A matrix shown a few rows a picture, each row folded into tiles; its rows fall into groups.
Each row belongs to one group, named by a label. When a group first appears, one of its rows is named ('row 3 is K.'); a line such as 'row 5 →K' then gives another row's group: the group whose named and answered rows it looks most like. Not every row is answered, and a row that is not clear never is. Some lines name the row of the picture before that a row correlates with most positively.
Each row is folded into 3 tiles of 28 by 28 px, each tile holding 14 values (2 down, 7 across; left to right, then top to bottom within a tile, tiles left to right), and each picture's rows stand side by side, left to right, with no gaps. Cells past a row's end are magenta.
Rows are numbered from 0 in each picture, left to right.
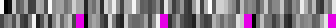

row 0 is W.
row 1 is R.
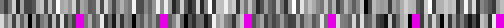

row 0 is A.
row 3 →W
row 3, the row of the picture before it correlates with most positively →2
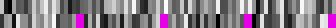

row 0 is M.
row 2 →A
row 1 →R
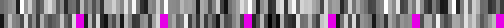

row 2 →A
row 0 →R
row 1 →R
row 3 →W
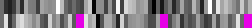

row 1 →M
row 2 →W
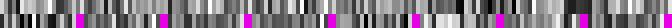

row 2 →R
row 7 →R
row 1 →W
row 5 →M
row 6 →M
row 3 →A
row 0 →R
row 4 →R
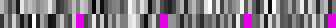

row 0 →R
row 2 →A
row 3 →A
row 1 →M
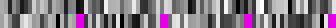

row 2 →M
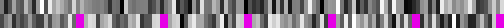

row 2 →M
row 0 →W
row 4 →M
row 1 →M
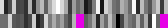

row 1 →A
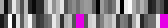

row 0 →W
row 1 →M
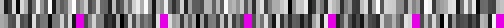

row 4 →W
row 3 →R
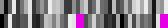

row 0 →W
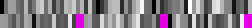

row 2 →R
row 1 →M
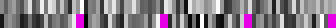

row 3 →W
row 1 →R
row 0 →W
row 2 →R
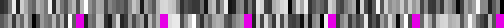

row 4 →W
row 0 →A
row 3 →R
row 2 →M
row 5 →M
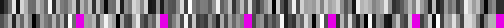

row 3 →W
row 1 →M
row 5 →M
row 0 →A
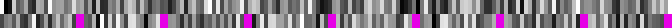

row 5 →M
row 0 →W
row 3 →M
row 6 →A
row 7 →A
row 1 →M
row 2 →A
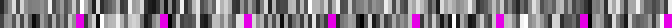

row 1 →M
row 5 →R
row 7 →R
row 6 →M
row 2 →W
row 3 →A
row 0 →A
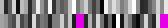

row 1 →R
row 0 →A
